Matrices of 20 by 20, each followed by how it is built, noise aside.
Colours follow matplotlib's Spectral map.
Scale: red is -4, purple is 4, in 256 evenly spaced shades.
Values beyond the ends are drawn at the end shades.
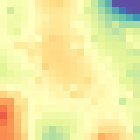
smooth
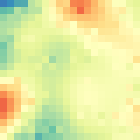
smooth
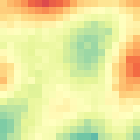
smooth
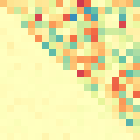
upper triangular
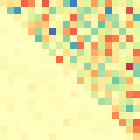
upper triangular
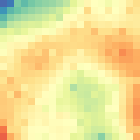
smooth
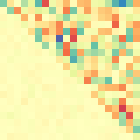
upper triangular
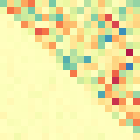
upper triangular
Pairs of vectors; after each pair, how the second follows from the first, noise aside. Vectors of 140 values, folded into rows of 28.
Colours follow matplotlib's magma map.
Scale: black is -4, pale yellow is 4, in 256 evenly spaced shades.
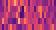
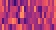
negated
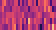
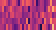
sign-scrambled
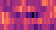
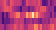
negated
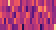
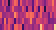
sign-scrambled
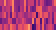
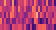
sign-scrambled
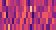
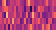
negated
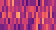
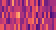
sign-scrambled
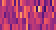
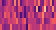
negated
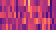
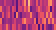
sign-scrambled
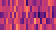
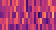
sign-scrambled
